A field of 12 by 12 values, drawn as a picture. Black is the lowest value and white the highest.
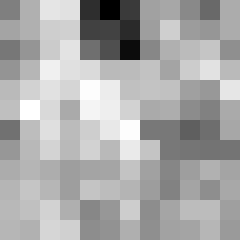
The top middle is the ninth with the lowest average. Values change most from cell to cell in the top middle. An odd patch, lower than its surroundings, sits in the top middle. The bottom left is the smoothest part.
